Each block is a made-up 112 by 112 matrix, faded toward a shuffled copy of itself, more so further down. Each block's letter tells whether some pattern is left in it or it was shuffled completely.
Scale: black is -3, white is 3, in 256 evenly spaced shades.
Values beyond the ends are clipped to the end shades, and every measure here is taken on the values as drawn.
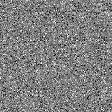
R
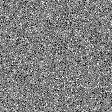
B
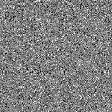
R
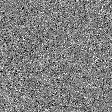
B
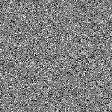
R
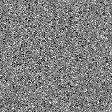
R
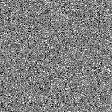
R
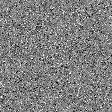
B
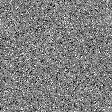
B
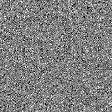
R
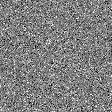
B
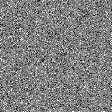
R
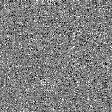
R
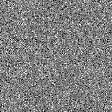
R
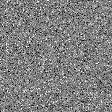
B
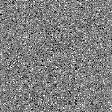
R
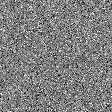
B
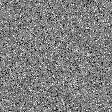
B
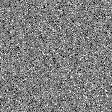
B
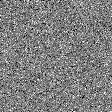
B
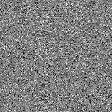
R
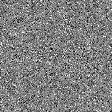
R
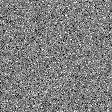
B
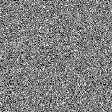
R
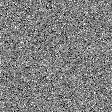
B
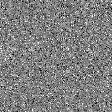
R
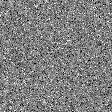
B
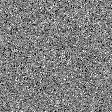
B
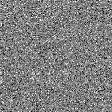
R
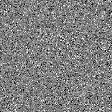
R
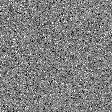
B
